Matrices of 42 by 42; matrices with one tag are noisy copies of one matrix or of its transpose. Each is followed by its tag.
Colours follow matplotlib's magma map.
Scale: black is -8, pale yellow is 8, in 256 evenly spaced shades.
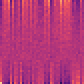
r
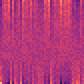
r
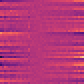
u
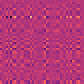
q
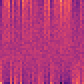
r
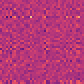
q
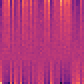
r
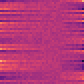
r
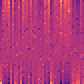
r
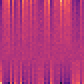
r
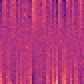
u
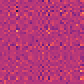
q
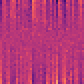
u
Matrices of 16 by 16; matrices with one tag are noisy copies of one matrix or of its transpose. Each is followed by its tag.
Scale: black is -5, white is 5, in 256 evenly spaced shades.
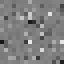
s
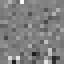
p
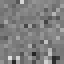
p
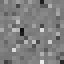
s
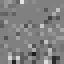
p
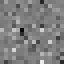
s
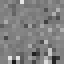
p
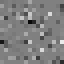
s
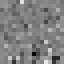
p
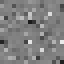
s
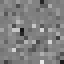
s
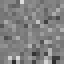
p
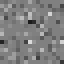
s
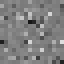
s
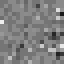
p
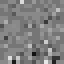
p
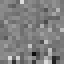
p
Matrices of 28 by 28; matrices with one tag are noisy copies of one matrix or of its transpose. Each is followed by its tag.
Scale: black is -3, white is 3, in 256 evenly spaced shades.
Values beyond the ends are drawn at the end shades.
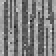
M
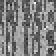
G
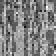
G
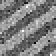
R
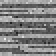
M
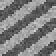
R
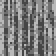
M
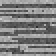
M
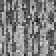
G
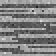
M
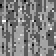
G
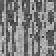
G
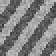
R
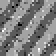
R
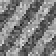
R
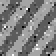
R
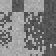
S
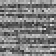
M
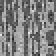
G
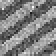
R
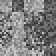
S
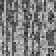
G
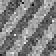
R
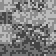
S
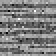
M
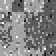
S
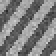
R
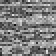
G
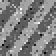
R
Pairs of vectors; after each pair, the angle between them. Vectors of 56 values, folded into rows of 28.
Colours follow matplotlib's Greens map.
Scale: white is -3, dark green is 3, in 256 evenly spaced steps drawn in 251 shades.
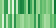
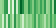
nearly parallel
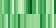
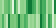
nearly parallel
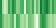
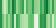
nearly parallel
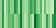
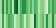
partly aligned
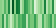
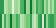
partly opposed
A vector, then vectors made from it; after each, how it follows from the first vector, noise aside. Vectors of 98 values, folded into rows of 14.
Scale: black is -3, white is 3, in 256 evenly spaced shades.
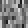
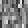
negated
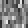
negated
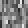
negated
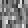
negated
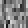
reversed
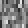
negated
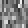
negated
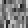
reversed
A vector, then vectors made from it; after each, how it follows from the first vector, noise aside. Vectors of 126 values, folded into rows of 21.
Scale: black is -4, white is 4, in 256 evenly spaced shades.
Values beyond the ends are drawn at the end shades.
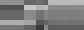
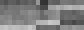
reversed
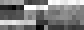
scaled up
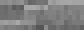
shrunk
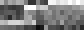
scaled up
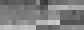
reversed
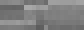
shrunk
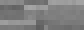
shrunk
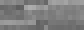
shrunk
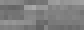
shrunk
